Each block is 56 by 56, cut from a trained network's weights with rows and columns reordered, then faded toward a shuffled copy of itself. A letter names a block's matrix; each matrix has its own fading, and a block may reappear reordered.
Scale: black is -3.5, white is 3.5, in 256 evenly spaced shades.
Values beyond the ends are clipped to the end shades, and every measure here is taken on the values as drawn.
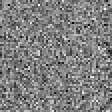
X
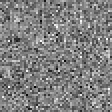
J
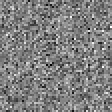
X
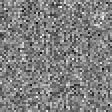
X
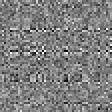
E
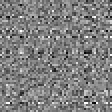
E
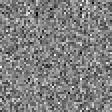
J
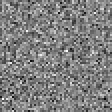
X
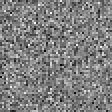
X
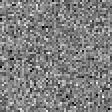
J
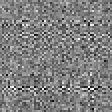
E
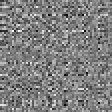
E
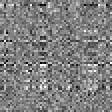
E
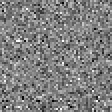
J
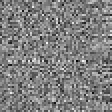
E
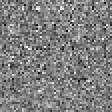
J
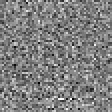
E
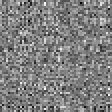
E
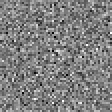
J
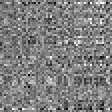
E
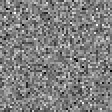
J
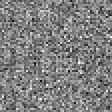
X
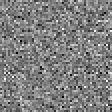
J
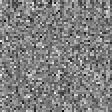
X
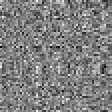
E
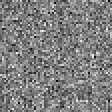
X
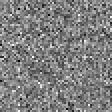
J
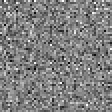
J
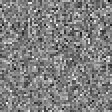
X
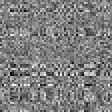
E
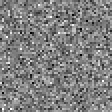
J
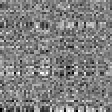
E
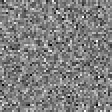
J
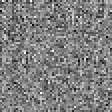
X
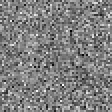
X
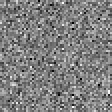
J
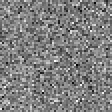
X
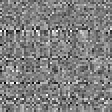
E
